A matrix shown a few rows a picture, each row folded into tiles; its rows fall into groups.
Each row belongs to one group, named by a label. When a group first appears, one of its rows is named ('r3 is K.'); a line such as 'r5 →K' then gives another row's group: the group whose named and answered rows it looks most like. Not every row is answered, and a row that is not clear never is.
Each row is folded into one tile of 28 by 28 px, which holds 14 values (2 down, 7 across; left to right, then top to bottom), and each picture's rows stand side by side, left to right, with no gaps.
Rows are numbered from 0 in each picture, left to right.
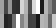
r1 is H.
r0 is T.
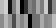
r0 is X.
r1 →H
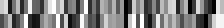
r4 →T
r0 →X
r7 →T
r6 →X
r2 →X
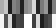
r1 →X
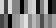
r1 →X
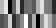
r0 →X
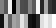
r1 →H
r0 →H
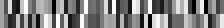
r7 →X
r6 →H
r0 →T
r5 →H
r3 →T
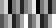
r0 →X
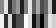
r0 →X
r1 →T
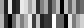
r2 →H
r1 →X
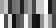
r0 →X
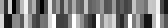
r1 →T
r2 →H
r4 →T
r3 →H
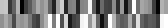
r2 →X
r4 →T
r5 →T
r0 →X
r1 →H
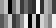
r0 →X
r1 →H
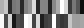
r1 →X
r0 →X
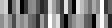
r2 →T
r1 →T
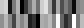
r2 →T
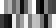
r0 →H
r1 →X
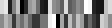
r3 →T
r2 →H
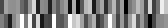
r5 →T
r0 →H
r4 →T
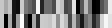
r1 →H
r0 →T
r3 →T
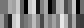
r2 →X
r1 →X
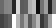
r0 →H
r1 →X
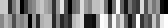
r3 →H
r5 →H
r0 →X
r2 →T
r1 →H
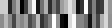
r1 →X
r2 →H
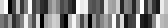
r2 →T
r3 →T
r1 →T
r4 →X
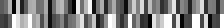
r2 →T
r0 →H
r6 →X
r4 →T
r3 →X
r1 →X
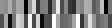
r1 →X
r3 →X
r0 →H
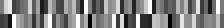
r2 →H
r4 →X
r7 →T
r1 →T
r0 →H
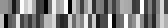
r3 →X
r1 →T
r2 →H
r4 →H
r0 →T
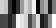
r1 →X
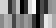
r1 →T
